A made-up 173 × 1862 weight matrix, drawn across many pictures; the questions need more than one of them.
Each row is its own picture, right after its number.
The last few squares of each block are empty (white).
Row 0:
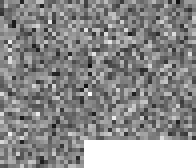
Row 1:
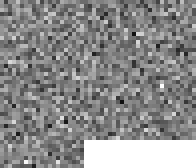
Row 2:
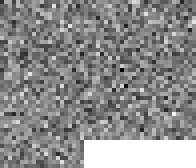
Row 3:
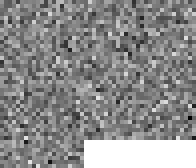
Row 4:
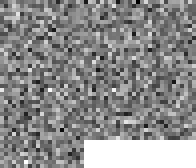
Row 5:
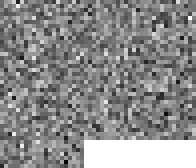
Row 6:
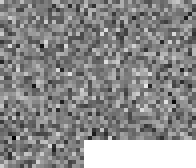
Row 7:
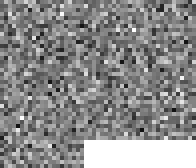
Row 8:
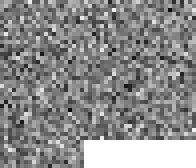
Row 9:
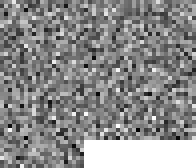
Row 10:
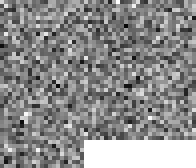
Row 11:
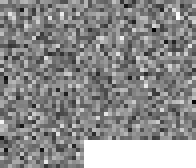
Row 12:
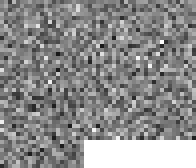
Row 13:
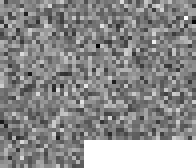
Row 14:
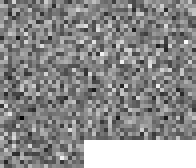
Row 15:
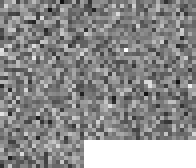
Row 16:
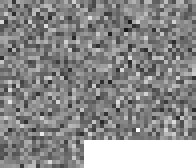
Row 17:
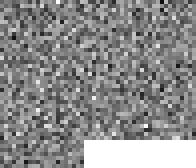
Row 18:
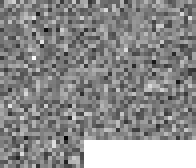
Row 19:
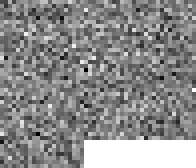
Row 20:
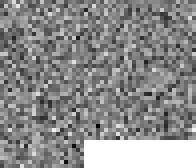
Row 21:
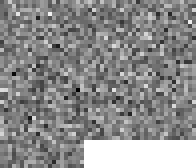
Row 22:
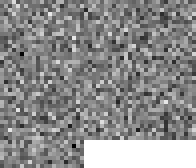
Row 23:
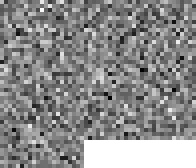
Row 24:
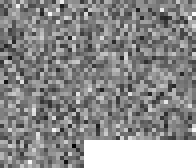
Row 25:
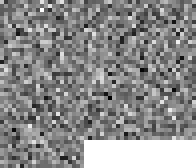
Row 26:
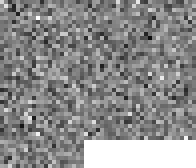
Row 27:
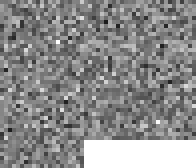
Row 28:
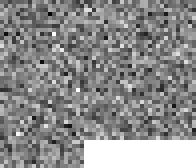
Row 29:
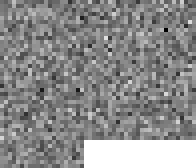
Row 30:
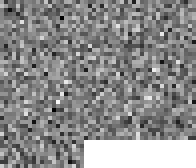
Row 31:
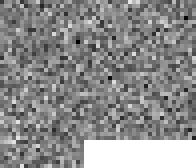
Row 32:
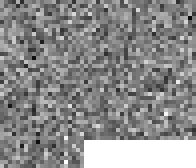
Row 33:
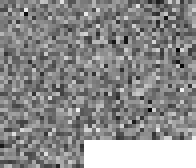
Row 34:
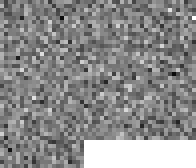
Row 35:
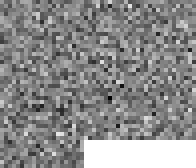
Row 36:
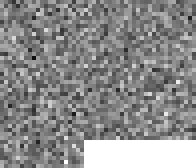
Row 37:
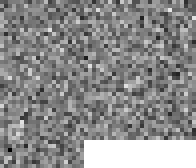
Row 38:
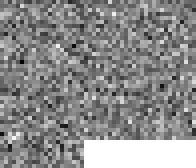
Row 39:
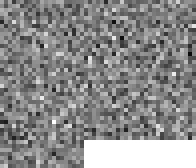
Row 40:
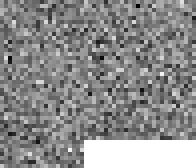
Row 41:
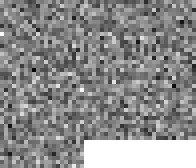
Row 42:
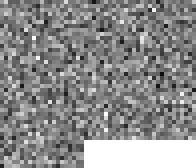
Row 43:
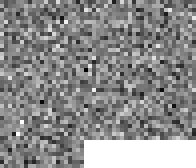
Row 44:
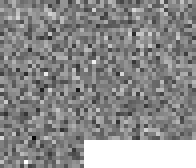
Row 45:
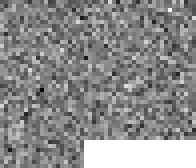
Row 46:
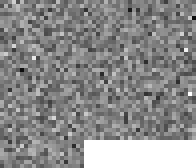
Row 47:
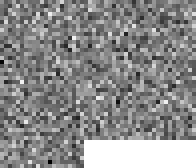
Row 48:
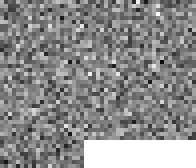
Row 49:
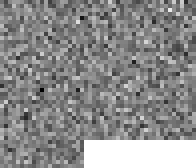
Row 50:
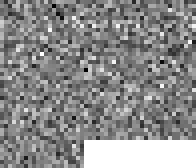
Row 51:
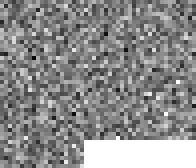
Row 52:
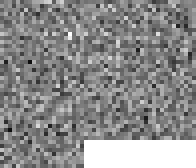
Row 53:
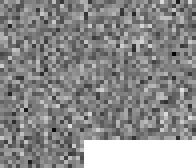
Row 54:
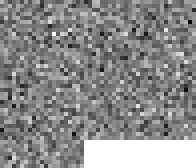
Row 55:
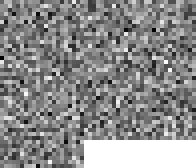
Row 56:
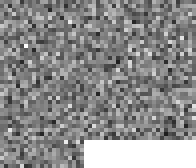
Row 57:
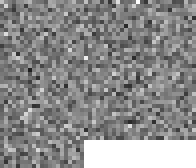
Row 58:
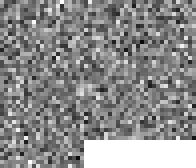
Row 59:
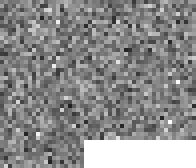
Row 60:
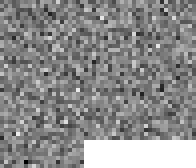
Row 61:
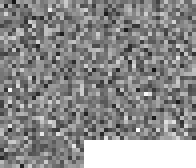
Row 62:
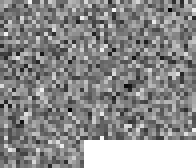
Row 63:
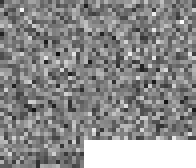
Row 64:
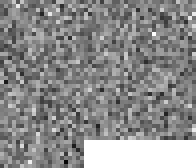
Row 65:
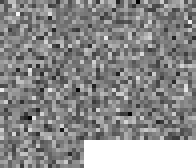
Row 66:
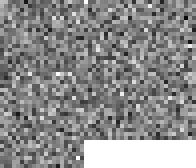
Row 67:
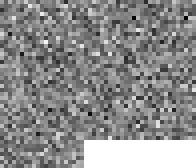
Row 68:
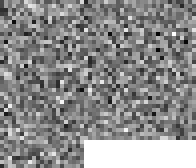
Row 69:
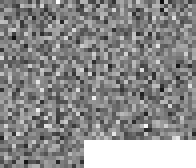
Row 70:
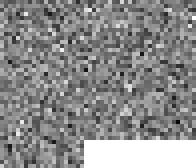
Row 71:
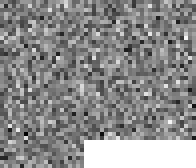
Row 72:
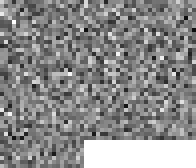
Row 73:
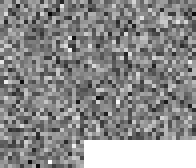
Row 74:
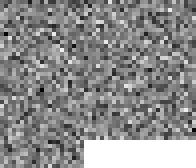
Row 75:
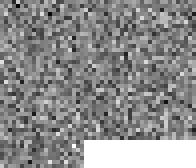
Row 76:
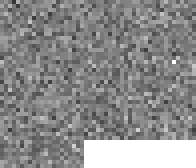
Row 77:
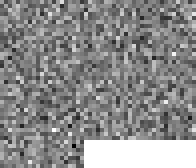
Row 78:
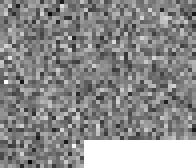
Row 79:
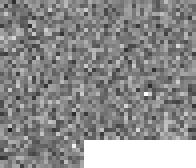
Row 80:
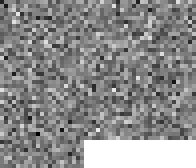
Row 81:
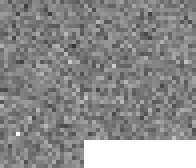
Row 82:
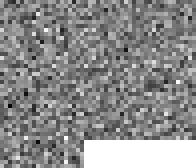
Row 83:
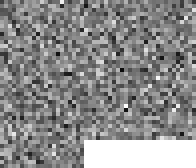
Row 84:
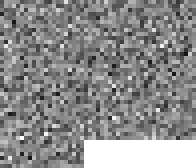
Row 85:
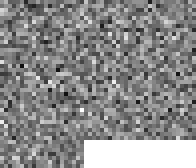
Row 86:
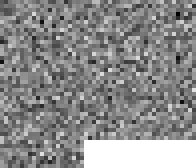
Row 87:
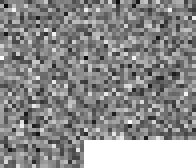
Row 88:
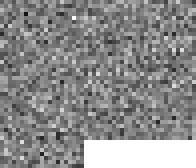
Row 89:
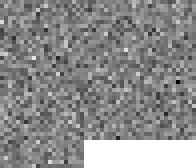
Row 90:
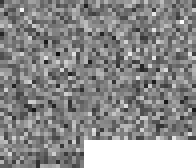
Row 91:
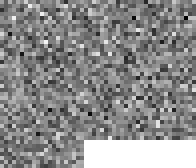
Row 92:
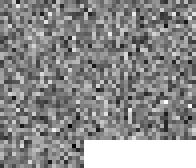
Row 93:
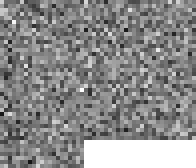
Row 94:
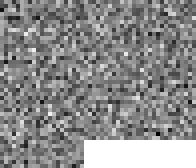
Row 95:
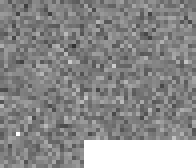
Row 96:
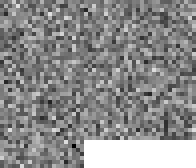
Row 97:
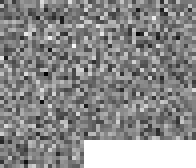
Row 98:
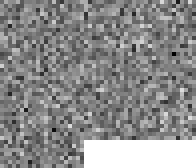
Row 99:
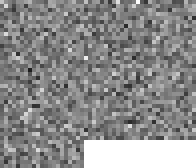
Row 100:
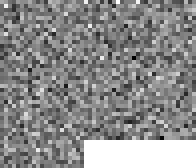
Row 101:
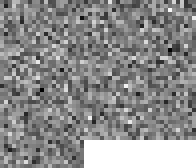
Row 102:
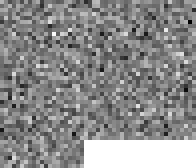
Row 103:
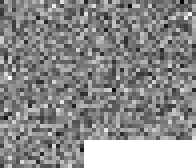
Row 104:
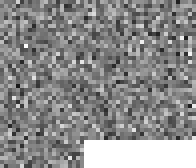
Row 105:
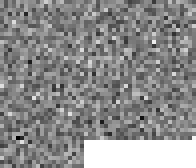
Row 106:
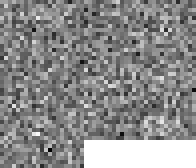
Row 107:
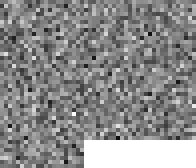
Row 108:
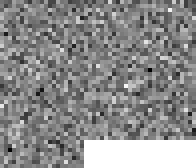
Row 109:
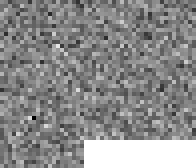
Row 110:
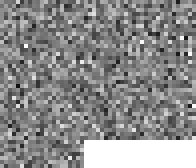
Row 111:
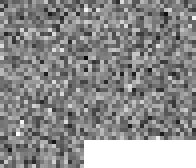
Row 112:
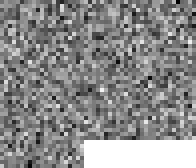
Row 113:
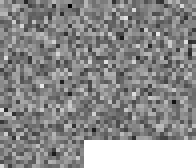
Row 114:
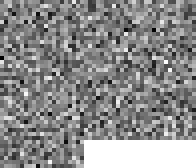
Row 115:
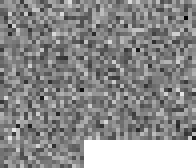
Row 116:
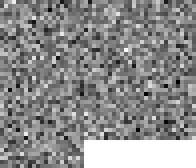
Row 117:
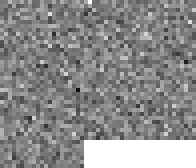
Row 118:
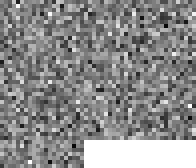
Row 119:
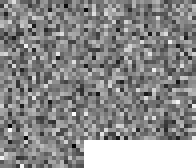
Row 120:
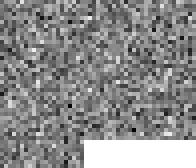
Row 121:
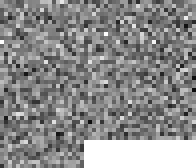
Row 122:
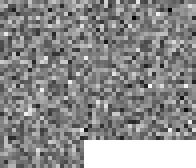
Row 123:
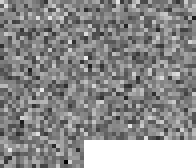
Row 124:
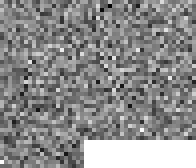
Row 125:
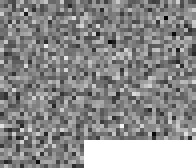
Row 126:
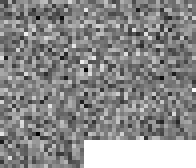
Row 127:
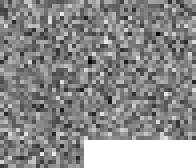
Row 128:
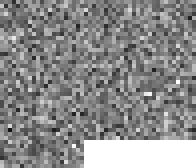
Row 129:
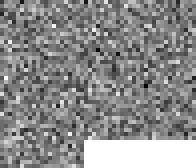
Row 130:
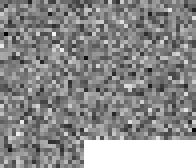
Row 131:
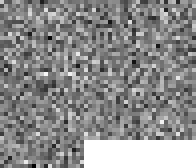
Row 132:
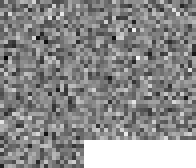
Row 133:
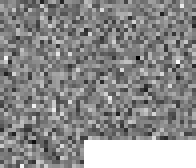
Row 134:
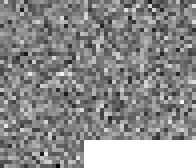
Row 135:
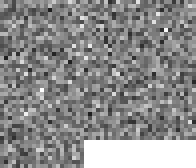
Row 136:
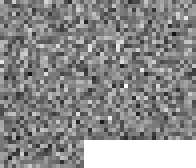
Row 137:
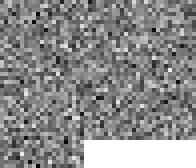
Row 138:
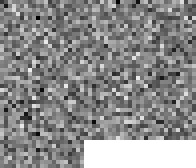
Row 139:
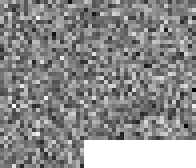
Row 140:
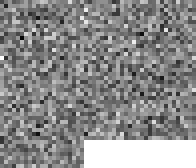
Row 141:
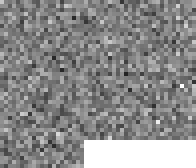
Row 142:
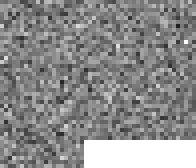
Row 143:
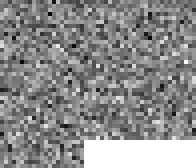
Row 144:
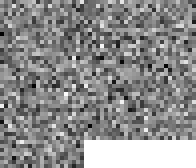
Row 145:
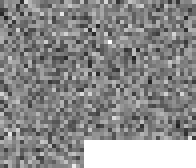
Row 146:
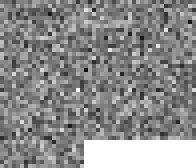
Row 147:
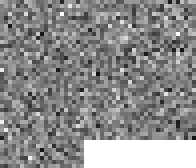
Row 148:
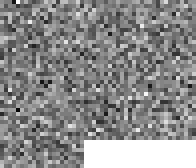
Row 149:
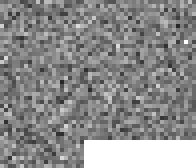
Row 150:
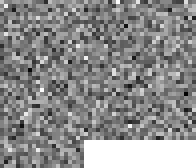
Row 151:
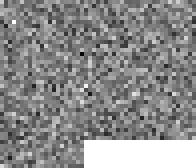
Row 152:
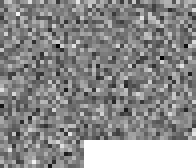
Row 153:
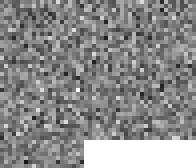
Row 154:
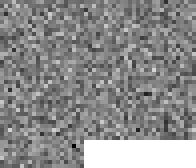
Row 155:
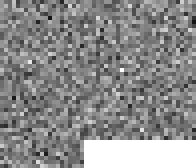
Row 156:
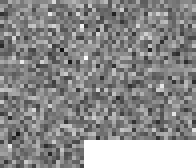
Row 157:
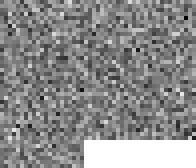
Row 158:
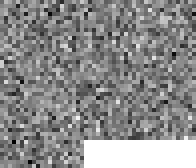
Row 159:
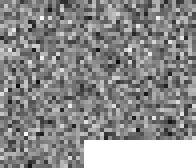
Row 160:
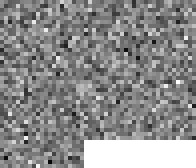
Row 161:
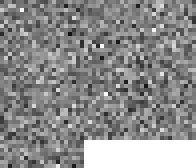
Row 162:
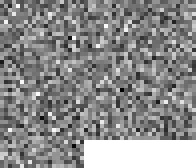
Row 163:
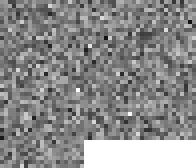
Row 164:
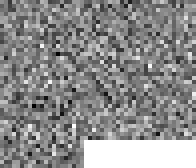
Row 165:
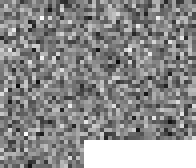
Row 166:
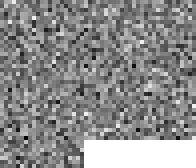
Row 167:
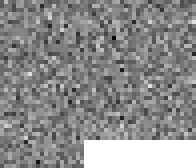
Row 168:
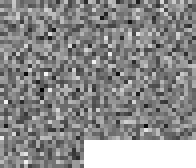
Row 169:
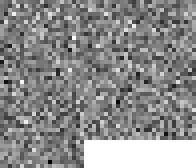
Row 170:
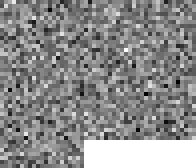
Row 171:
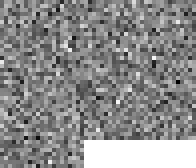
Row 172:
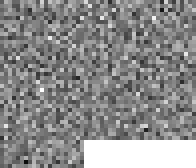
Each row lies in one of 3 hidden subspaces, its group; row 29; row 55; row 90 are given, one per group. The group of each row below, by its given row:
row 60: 29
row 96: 55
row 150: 29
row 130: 29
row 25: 90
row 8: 29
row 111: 29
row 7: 90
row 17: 29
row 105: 90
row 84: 90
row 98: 55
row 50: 29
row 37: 29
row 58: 55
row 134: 90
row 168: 29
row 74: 29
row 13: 90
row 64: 55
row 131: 29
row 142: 90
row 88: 90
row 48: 29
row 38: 29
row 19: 29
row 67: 90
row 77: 55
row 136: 90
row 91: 90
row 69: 29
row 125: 90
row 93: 90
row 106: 29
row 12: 90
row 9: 55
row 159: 55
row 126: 29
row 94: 29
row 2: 90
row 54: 29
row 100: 29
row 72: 90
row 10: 29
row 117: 29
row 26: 29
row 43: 29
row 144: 90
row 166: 55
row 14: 90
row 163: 29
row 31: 90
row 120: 55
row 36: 55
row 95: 29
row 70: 29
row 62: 29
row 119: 55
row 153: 29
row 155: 90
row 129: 90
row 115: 90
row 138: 29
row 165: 55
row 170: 55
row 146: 29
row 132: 90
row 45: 29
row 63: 90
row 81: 29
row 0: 90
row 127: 90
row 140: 29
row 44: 29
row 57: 29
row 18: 55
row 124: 90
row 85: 90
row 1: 29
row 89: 55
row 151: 90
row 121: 90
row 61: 55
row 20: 55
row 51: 55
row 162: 55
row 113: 90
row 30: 29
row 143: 29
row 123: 29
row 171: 55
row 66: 90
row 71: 55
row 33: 90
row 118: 55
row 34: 29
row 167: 90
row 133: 90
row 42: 90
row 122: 29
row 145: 90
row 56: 55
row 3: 55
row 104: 55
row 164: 90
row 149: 90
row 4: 29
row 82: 55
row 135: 29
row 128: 55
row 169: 55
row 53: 55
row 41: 90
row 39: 90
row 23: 90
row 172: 29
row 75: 55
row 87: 29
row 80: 29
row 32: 55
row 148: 55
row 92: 55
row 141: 90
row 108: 29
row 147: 90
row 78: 55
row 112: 55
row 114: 55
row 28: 29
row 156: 29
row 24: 55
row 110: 55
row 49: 29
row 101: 29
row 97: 29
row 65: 29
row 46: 55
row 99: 29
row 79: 55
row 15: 55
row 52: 90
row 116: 55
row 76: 55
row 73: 55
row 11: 90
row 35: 90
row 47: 55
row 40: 90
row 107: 55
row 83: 90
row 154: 55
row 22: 55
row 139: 29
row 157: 90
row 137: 55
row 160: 55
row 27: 29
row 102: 29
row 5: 55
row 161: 90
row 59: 55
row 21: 29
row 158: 55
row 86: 90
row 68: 90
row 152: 29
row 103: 90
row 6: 90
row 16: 55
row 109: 29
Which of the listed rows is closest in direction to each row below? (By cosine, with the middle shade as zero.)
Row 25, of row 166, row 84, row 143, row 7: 84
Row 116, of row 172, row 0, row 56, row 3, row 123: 56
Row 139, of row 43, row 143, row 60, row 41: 143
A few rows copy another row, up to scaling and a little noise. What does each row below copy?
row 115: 157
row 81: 95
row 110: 104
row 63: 90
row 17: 69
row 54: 102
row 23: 25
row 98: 53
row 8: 62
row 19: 126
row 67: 91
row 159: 165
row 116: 170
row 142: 149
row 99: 57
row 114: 55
